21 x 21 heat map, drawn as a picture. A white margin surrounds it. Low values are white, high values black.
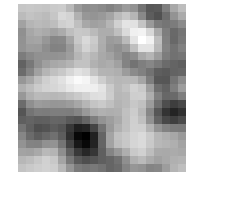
There are no lone odd cells. On average the colour sits 40% of the way up the scale. No single row or column stands out from its neighbours. Neither half mirrors the other. The ninth with the lowest average is the centre. The bottom middle is the ninth with the highest average.
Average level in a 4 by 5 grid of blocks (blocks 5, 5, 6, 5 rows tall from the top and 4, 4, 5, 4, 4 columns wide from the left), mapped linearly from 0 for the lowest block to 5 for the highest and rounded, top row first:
10103
20024
32105
14501
